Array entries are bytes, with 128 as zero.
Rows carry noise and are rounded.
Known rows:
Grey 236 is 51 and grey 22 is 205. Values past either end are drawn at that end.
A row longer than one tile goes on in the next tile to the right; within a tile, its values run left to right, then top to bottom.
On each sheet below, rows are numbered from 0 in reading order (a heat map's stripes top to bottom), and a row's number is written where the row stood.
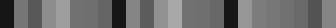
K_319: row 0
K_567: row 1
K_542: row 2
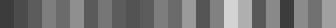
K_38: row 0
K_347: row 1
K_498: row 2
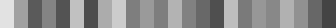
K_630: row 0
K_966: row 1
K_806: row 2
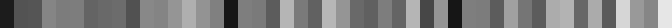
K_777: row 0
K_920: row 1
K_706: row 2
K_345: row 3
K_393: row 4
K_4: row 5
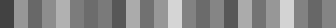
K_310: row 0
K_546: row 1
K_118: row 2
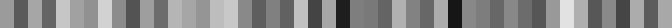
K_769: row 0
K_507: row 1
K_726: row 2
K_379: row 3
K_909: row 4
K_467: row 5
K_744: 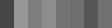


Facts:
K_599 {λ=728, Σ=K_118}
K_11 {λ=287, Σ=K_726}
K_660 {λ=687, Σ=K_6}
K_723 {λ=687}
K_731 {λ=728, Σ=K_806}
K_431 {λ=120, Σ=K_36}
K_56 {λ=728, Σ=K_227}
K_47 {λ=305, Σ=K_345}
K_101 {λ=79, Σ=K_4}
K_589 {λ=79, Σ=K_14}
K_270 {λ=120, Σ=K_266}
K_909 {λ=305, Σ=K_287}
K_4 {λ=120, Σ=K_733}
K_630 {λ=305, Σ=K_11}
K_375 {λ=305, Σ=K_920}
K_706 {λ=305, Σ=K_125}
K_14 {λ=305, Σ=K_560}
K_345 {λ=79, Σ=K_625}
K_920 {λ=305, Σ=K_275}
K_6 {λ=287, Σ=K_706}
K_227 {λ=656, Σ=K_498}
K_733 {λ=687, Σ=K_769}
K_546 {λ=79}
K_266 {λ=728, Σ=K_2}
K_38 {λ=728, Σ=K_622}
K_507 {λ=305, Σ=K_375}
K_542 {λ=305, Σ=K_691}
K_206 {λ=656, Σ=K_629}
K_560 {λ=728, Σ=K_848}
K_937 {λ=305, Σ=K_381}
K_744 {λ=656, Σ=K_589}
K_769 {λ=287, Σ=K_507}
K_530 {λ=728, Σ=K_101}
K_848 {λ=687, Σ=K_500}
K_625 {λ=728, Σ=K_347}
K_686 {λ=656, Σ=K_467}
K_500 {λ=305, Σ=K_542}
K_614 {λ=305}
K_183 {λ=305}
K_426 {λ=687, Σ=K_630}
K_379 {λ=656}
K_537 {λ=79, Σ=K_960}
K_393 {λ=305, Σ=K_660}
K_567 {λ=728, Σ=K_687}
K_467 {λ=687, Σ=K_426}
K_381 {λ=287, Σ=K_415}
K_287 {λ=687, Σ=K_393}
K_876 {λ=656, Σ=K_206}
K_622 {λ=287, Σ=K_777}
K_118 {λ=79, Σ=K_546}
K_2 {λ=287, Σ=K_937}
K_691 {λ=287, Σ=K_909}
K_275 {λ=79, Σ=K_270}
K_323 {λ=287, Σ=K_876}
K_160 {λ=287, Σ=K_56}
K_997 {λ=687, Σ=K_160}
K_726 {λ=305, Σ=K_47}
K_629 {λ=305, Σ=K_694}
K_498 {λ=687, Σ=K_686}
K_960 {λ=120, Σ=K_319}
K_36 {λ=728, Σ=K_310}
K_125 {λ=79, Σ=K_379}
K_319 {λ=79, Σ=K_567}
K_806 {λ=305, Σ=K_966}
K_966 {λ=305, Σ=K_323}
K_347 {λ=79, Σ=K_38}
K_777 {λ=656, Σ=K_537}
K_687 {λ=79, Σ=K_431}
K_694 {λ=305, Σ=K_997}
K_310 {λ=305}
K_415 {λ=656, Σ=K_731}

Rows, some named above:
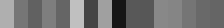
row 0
K_47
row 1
K_537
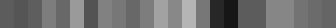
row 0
K_347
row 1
K_937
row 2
K_537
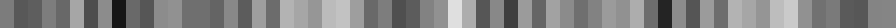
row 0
K_625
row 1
K_960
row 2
K_507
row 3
K_160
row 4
K_686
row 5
K_381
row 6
K_507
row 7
K_997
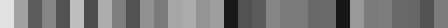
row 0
K_630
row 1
K_375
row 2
K_777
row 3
K_500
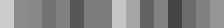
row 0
K_629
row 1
K_56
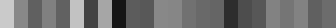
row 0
K_726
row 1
K_537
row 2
K_622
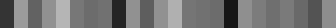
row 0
K_431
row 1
K_687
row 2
K_691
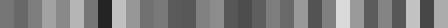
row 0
K_937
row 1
K_997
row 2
K_347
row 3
K_11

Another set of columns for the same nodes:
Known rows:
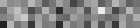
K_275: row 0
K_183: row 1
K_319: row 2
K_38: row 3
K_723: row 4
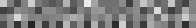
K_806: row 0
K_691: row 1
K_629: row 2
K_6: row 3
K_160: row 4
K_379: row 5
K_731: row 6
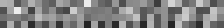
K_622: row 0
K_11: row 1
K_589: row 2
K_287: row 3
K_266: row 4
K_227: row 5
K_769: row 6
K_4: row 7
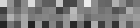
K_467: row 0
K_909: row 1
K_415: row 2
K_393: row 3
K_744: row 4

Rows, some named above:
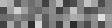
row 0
K_777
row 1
K_160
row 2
K_381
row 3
K_966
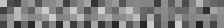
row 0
K_415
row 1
K_266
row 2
K_2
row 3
K_937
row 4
K_266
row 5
K_56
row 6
K_997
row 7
K_542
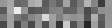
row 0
K_347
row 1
K_323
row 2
K_694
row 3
K_498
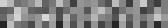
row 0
K_507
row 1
K_876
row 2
K_498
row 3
K_345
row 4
K_498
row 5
K_731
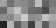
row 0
K_270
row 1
K_206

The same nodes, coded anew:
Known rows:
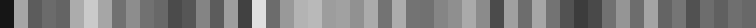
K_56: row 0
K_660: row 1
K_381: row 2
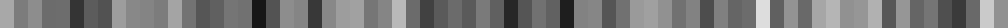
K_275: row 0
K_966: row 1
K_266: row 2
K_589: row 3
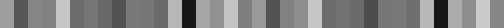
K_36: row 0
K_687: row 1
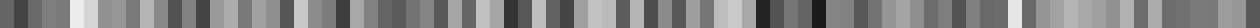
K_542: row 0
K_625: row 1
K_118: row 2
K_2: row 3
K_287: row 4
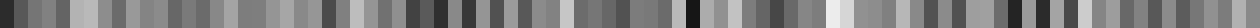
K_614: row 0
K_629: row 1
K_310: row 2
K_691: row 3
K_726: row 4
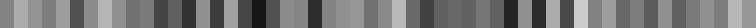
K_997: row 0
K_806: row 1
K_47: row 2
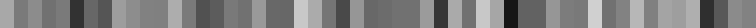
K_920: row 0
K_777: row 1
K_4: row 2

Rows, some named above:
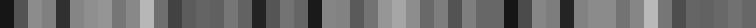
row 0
K_806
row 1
K_2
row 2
K_731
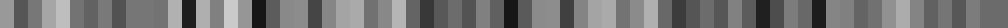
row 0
K_319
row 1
K_323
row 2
K_323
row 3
K_937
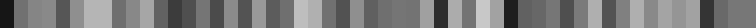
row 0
K_206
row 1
K_537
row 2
K_375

